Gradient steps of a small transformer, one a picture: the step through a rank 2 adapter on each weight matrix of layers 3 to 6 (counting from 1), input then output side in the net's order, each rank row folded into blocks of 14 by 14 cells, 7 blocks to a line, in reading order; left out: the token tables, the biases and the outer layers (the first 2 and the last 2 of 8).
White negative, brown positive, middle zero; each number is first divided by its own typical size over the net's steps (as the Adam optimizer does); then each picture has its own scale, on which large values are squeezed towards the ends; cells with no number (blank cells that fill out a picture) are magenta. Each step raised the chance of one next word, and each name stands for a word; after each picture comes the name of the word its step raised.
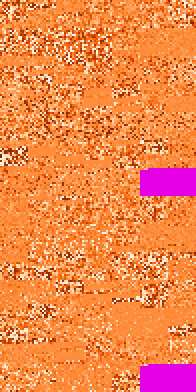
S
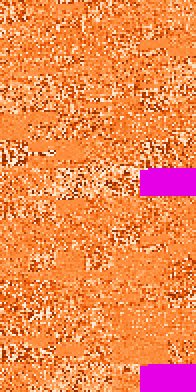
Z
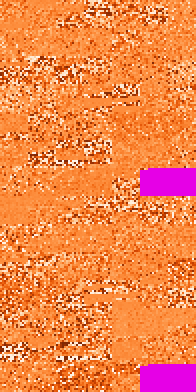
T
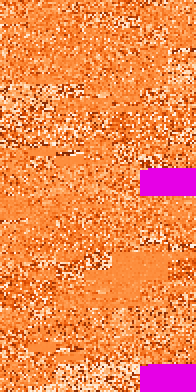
Z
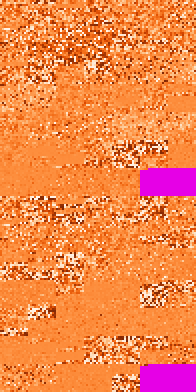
S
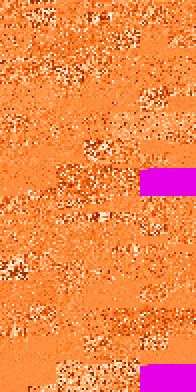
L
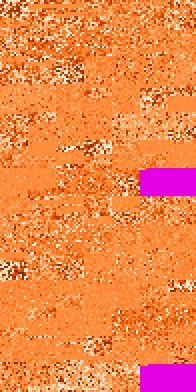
L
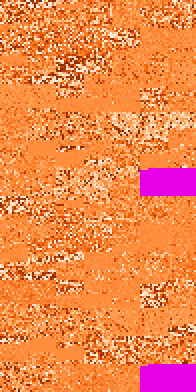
S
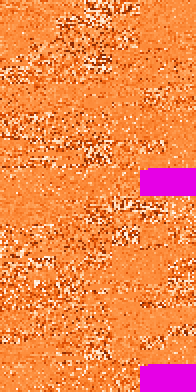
T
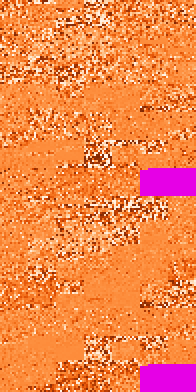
T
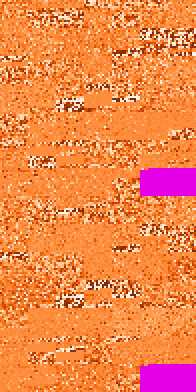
T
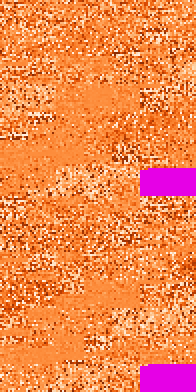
Z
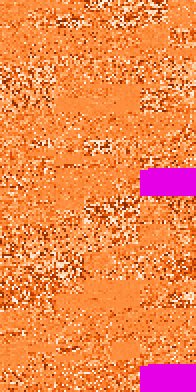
T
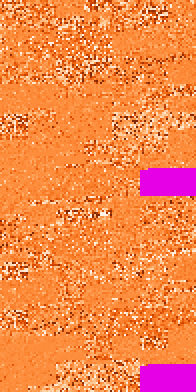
L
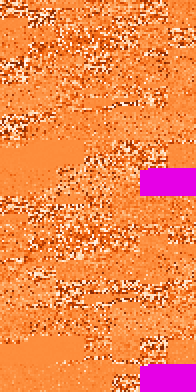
S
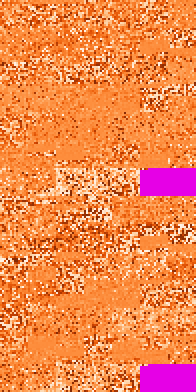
Z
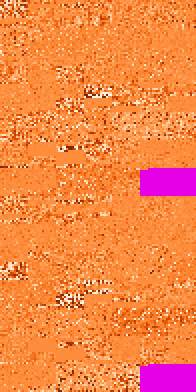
L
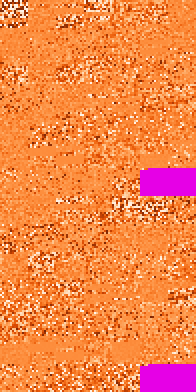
T
